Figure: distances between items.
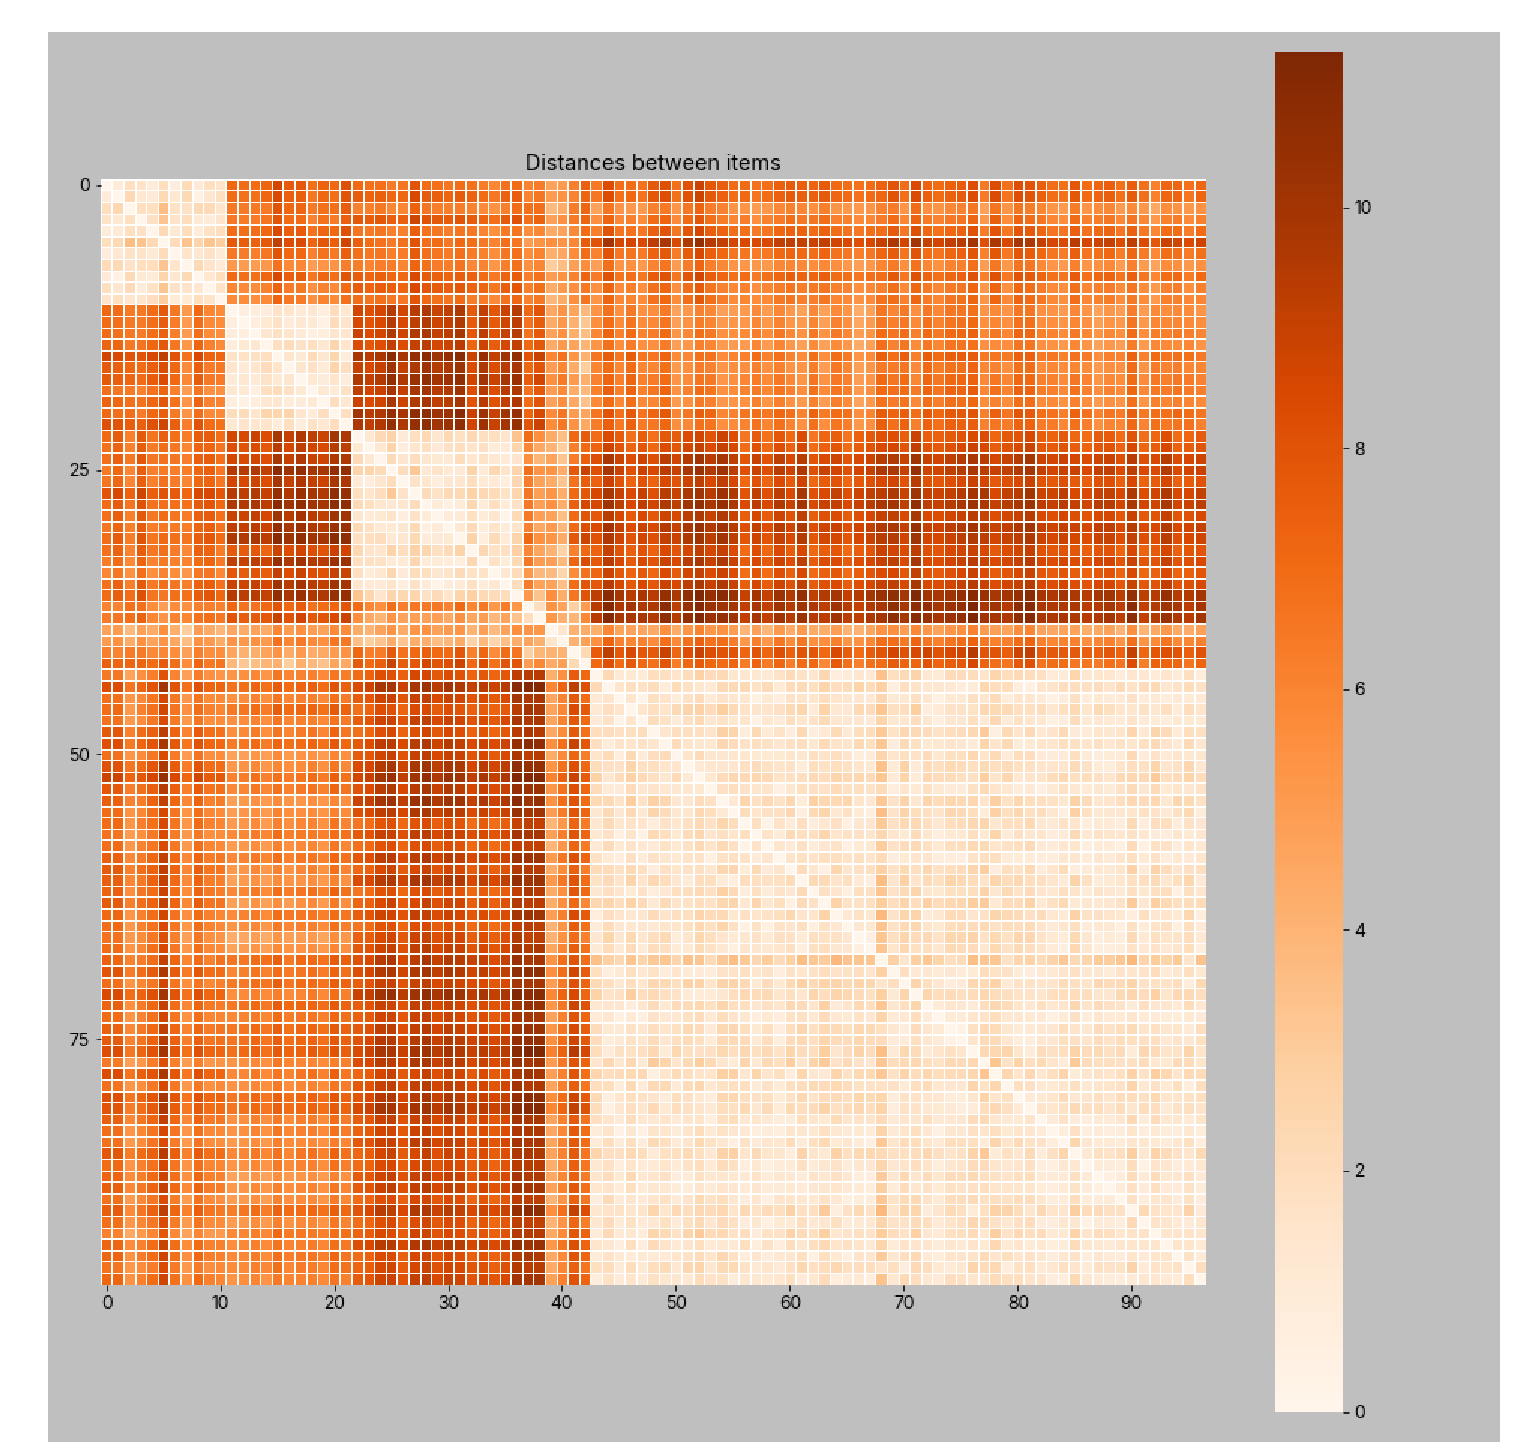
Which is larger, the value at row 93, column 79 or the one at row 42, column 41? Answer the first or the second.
the second
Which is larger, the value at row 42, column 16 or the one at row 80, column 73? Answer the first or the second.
the first
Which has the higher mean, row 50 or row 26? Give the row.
26
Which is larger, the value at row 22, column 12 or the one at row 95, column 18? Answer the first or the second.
the first
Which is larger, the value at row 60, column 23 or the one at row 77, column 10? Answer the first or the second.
the first
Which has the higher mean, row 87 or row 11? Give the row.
11
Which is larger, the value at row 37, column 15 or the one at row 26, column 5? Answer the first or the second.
the first
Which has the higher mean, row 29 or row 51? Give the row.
29
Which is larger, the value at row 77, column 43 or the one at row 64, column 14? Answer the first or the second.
the second
